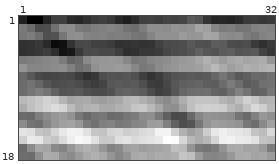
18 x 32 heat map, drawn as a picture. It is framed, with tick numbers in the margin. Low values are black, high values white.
The ninth with the lowest average is the top left. On average the colour sits 50% of the way up the scale. No lone cell stands out from its neighbours. Values rise toward the bottom. Stripes running across repeat 4 times from top to bottom.
